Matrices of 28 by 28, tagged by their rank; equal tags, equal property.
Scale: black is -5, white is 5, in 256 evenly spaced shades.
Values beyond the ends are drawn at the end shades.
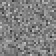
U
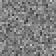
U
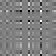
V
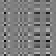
V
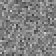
U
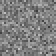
U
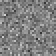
U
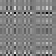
V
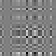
V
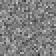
U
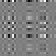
V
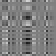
V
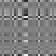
V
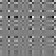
V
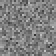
U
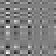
V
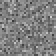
U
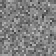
U
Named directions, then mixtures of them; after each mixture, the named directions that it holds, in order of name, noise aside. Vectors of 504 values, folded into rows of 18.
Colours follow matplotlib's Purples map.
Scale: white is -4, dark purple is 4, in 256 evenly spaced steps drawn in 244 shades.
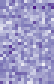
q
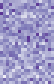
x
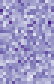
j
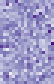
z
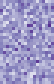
j, q, z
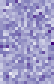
z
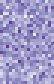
j, x, z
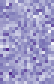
z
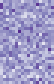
x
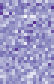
j, q, x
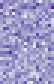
q, x, z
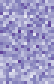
j, x, z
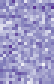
q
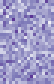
j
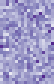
z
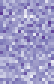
j, x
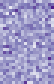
q, x, z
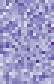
j, z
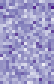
q, x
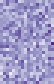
x, z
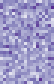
q, x, z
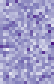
z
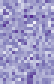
j, q
